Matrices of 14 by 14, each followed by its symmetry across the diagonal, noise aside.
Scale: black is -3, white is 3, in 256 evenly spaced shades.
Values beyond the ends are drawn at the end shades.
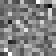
neither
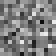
antisymmetric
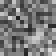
symmetric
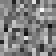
neither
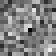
symmetric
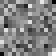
symmetric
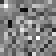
symmetric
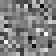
antisymmetric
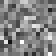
neither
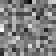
antisymmetric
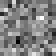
antisymmetric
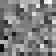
antisymmetric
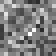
symmetric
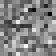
neither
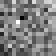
antisymmetric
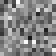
neither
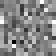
neither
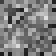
symmetric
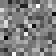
antisymmetric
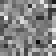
neither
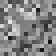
symmetric
